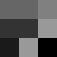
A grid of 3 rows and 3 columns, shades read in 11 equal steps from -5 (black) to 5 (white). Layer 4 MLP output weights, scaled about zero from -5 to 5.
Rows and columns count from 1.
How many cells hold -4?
1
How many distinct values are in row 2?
2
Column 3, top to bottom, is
0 1 -5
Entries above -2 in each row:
3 1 1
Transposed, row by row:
-1 -3 -4 / -1 -3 1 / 0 1 -5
